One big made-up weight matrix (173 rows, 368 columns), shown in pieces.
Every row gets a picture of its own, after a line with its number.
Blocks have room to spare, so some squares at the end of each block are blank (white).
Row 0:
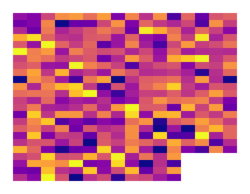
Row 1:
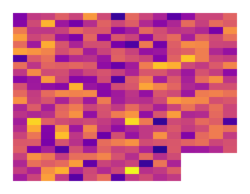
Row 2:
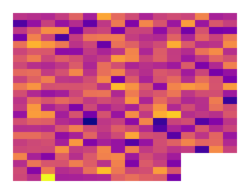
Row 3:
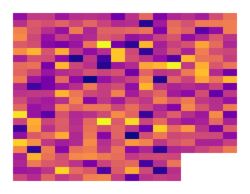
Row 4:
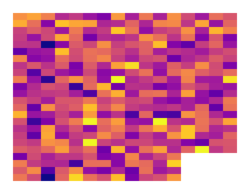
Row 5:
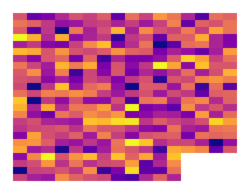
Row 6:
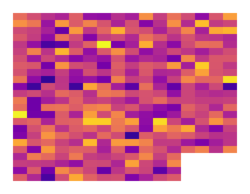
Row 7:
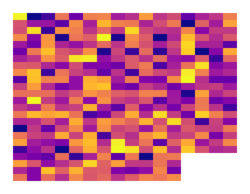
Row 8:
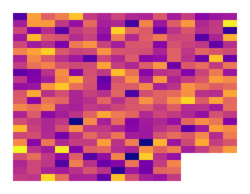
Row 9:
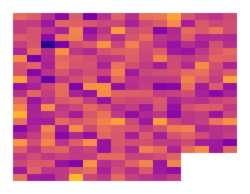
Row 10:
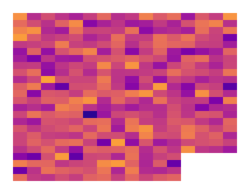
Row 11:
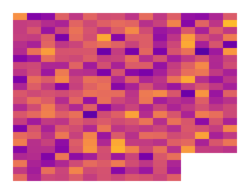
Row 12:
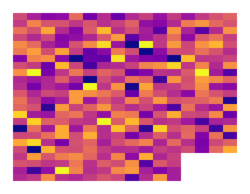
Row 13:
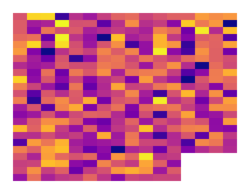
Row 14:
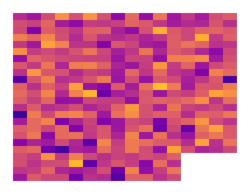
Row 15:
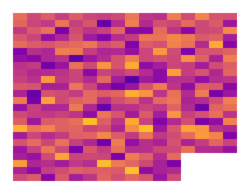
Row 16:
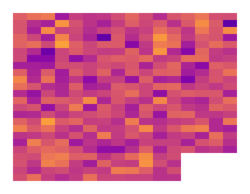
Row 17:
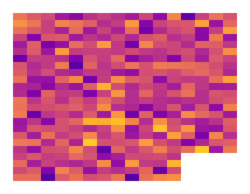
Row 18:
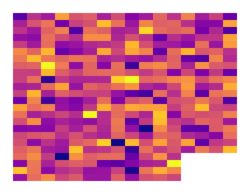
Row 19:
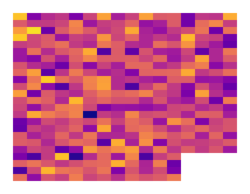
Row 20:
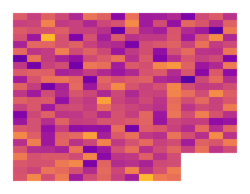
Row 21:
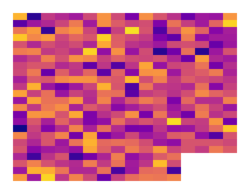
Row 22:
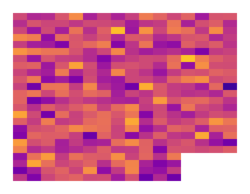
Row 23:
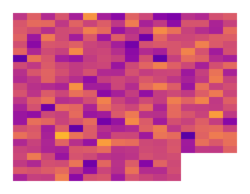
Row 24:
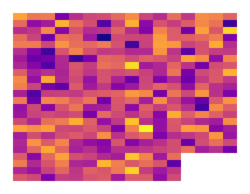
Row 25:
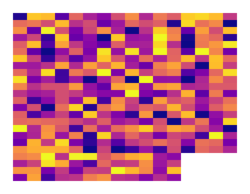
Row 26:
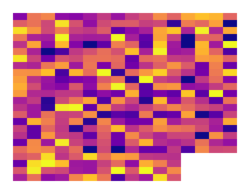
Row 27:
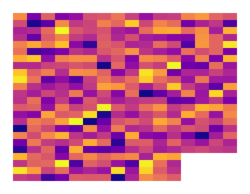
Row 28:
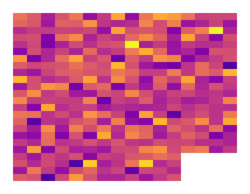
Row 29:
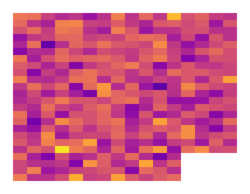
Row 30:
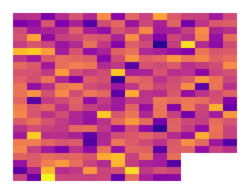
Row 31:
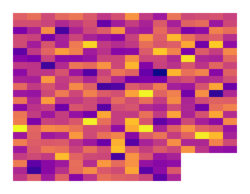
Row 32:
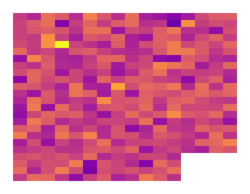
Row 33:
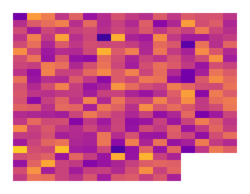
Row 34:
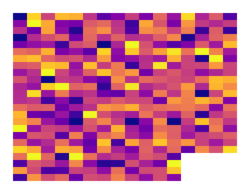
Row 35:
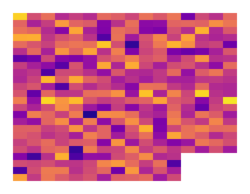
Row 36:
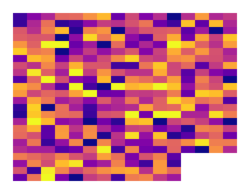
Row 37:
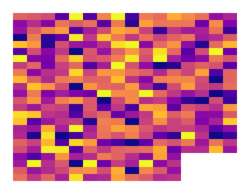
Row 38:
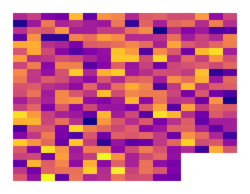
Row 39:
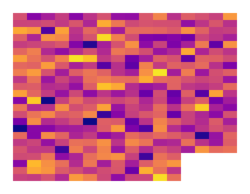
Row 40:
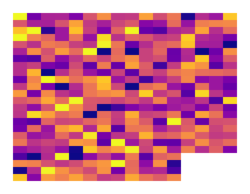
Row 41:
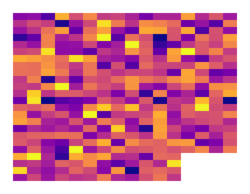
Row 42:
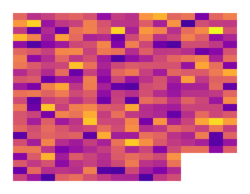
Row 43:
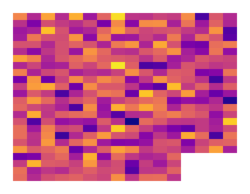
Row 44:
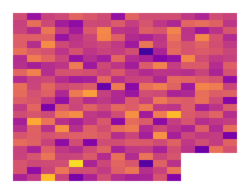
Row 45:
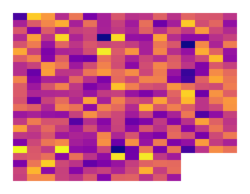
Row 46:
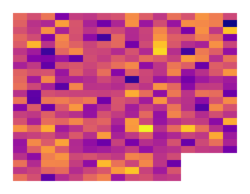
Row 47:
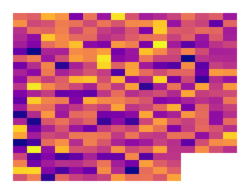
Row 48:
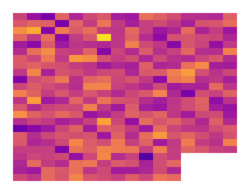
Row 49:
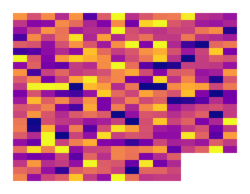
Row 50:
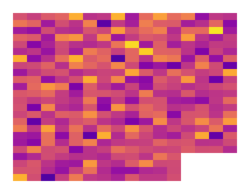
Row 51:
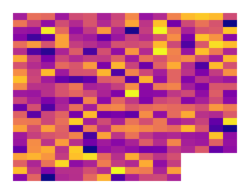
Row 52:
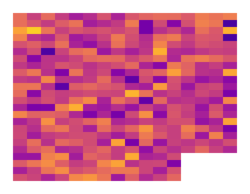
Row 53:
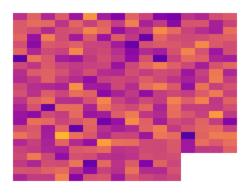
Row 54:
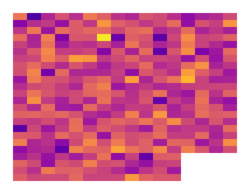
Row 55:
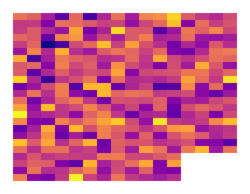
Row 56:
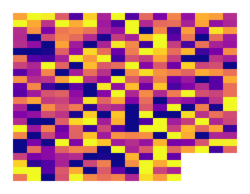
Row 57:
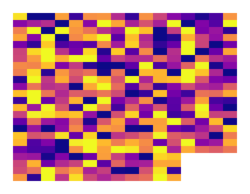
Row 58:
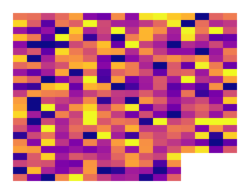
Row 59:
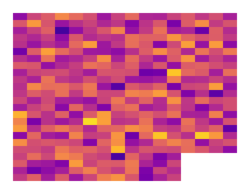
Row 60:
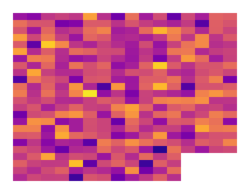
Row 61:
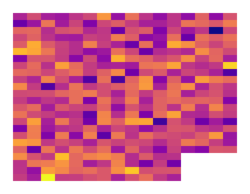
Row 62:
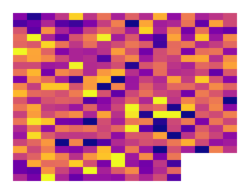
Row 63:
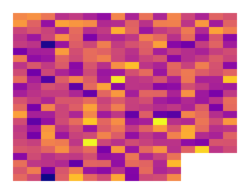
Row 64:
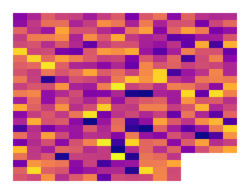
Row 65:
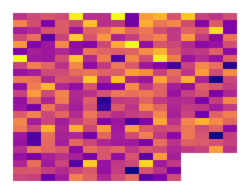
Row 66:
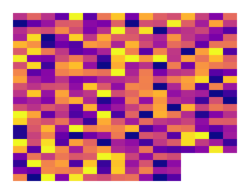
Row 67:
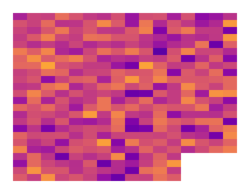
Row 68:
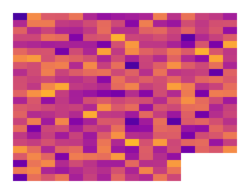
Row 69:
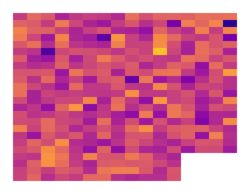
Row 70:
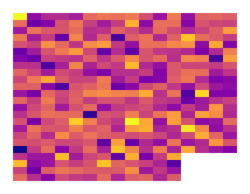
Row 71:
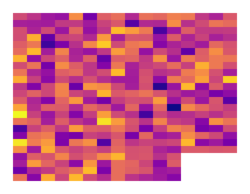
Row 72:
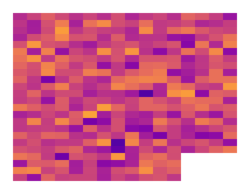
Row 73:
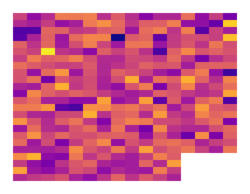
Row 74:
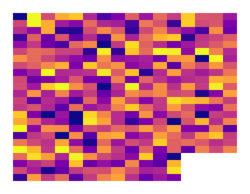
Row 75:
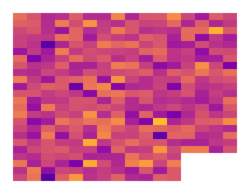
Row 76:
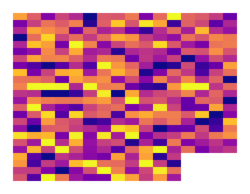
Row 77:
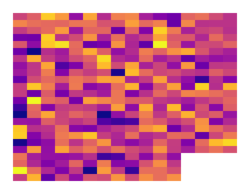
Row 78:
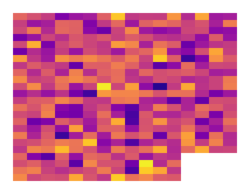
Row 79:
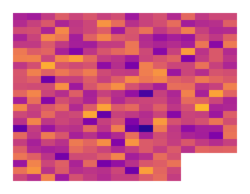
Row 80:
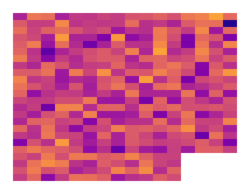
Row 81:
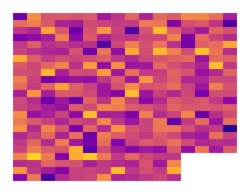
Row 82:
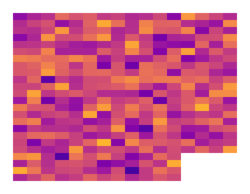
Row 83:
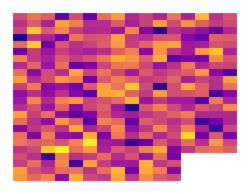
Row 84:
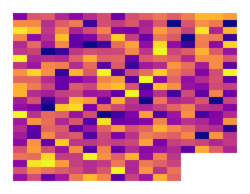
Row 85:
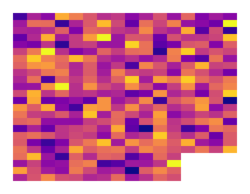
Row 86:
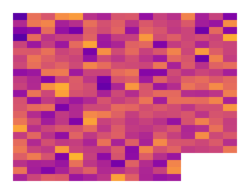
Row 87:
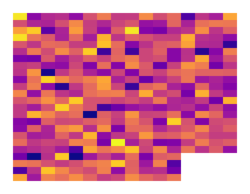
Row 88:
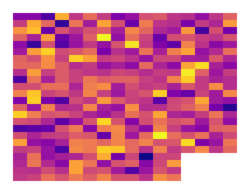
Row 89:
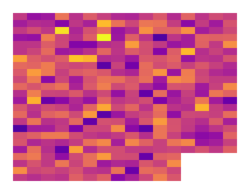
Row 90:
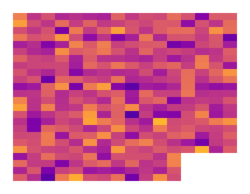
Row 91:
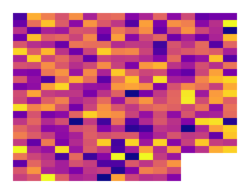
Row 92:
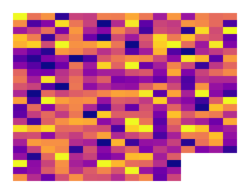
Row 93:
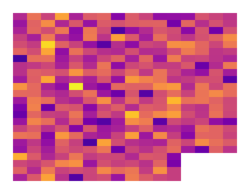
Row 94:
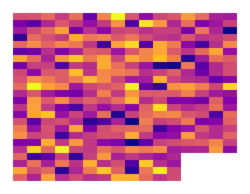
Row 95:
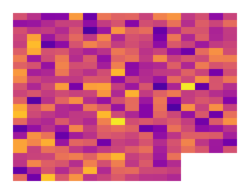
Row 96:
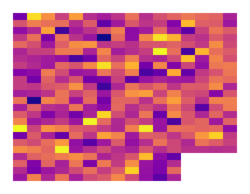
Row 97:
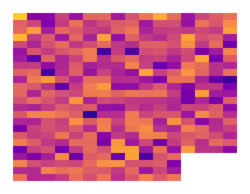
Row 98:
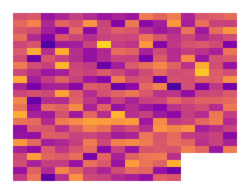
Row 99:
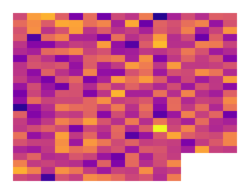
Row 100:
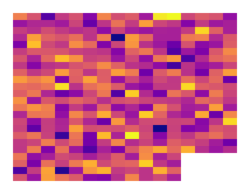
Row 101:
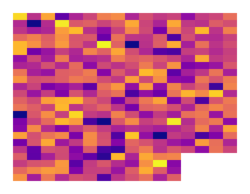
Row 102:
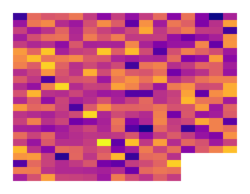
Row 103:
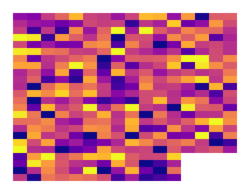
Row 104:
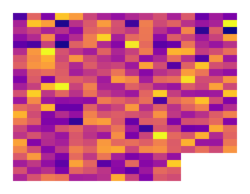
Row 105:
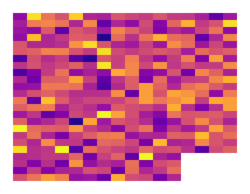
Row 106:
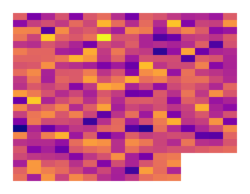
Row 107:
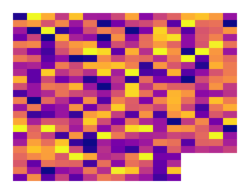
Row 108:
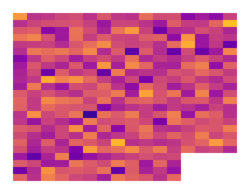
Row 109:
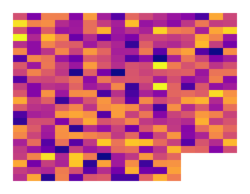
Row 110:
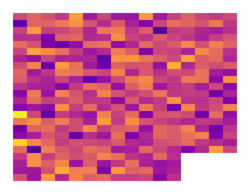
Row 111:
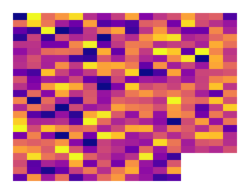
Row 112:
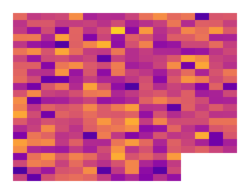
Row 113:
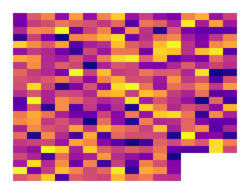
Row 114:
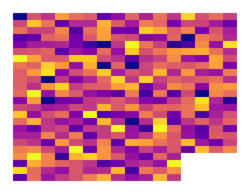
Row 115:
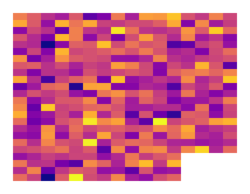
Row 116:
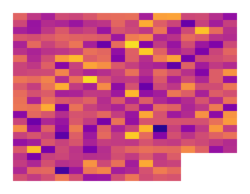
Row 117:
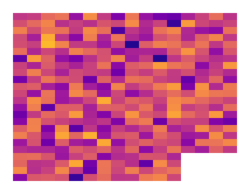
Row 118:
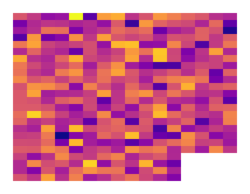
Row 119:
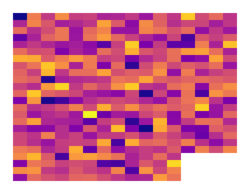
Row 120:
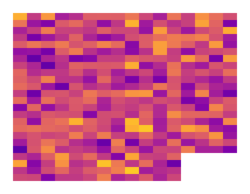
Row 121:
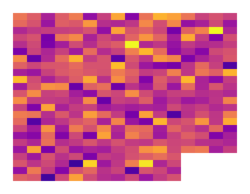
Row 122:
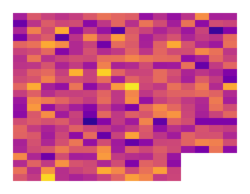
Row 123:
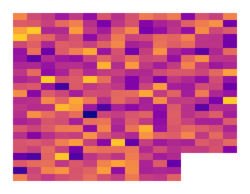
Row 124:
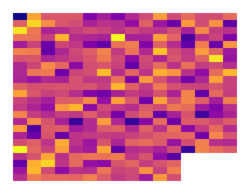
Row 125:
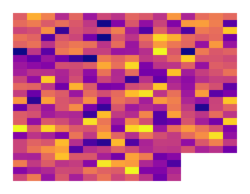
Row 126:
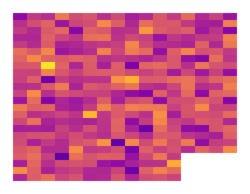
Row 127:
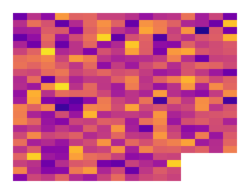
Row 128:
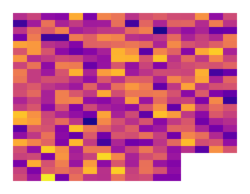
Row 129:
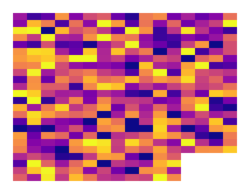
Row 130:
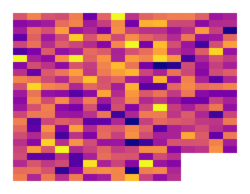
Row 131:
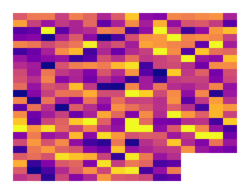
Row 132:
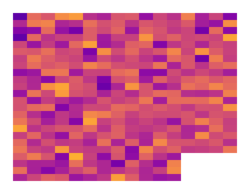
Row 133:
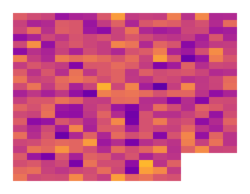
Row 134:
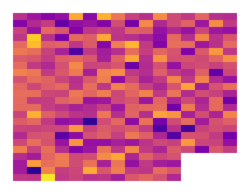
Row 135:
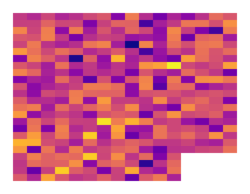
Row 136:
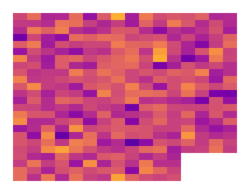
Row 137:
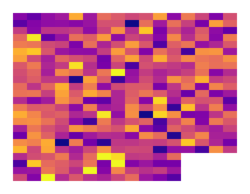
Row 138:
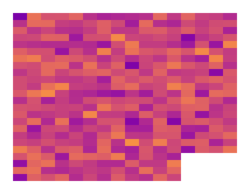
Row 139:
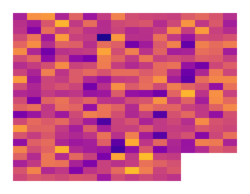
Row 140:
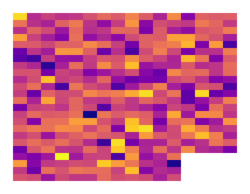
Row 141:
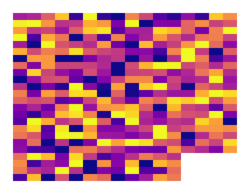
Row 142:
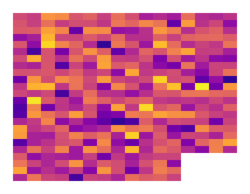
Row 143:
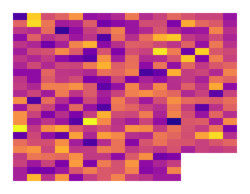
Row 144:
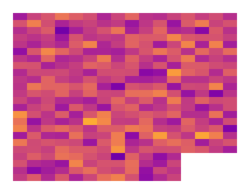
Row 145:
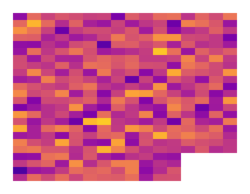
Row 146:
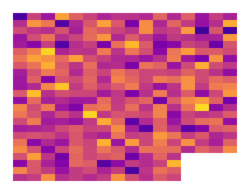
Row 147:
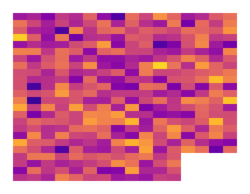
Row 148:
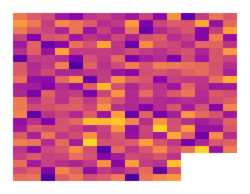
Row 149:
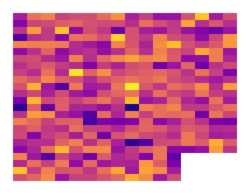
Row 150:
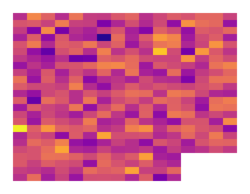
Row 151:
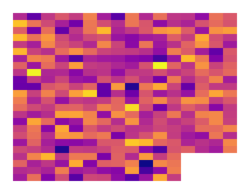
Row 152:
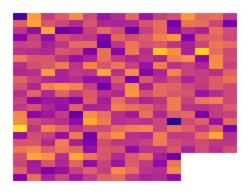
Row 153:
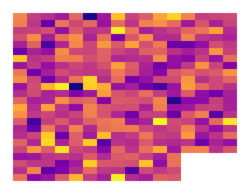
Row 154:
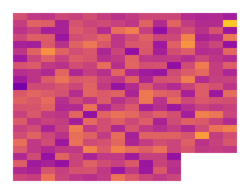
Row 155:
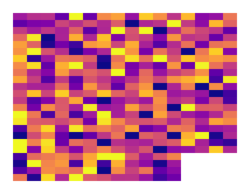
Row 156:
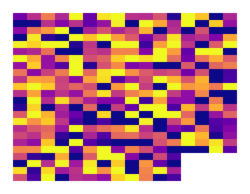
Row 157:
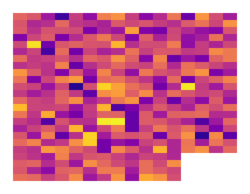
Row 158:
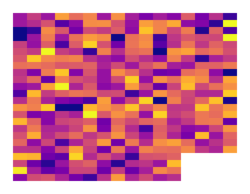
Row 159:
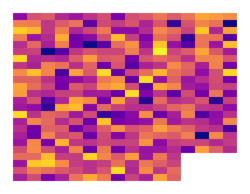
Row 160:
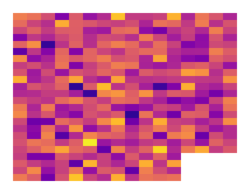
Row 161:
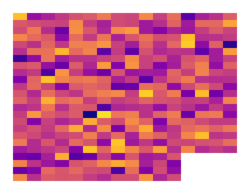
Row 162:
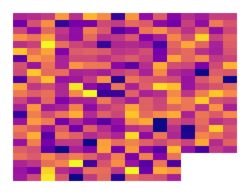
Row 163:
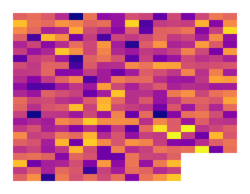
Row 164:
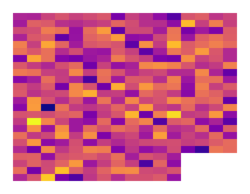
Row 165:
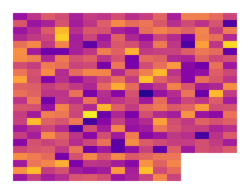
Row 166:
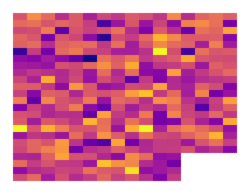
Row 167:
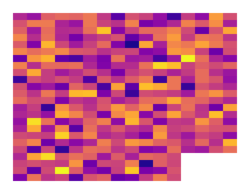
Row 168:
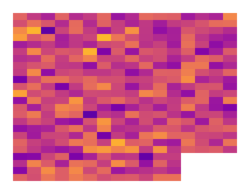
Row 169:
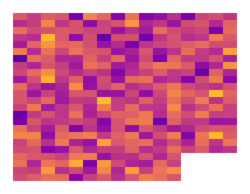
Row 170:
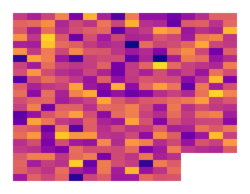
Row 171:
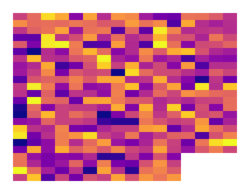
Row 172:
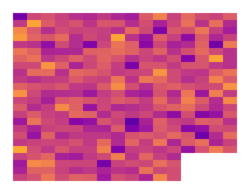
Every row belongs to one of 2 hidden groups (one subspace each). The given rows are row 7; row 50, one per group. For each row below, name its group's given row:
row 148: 50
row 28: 50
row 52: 7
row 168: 7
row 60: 50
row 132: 7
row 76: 50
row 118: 50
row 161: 7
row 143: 7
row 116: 50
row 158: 7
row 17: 50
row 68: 7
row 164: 50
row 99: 50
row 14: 50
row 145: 7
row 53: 50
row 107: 7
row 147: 50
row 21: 7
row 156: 50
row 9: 50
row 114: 7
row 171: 50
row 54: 7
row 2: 50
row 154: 7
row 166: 7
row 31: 7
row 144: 7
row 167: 50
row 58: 50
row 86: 7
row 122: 50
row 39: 7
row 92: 7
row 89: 7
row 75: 50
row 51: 7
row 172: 7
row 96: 7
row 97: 7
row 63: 50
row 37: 50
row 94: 50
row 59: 7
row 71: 50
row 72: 7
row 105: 7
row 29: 50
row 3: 50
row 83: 50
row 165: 7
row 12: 50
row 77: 50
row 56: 50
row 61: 50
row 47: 50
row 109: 50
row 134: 50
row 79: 7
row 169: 50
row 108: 7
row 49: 50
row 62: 50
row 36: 50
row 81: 7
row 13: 7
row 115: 50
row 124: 7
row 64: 7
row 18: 7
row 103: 50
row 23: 50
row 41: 7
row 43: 50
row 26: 7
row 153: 50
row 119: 7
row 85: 7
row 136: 50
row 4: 50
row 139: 7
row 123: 7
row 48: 7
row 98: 50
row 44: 50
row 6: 50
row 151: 50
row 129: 7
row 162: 50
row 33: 7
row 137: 50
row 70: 7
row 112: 50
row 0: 50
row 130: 50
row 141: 50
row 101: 7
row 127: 7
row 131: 7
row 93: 50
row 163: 50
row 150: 7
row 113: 50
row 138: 7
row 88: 7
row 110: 50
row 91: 7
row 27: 7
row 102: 7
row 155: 50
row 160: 50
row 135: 50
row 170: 50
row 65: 50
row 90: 50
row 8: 7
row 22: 50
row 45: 7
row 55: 50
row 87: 7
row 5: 50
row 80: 7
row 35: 7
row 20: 50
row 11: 7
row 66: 50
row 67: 7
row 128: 50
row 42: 50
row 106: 7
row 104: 7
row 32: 50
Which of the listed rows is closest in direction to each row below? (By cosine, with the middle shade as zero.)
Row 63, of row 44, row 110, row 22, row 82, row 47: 47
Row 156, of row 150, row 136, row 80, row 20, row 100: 136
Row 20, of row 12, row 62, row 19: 12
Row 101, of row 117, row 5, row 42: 117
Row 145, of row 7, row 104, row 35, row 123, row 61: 123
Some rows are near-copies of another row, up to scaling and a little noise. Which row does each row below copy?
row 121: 28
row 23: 53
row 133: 78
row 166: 125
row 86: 132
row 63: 4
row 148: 17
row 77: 171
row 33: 45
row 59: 144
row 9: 55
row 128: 38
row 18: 126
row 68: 138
